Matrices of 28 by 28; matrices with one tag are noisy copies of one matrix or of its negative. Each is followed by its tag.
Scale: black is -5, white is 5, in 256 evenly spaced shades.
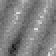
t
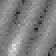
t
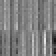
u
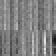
u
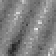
t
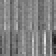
u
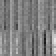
u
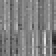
u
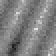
t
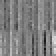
u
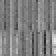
u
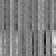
u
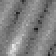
t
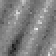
t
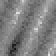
t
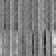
u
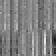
u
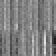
u
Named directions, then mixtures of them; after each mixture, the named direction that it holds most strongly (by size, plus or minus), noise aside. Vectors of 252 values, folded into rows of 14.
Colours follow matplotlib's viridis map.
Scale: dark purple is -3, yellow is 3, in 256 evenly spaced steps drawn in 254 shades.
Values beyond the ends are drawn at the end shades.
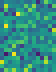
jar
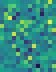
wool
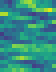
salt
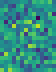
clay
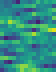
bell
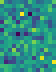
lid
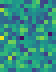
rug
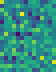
lid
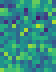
clay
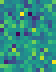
lid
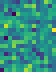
jar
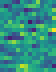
bell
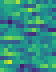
bell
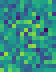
clay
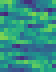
salt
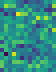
jar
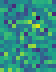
clay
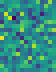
wool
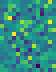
wool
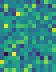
jar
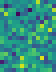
jar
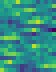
bell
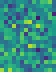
clay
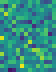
clay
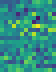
clay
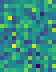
wool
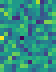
rug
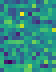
lid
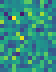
rug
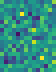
lid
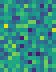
jar
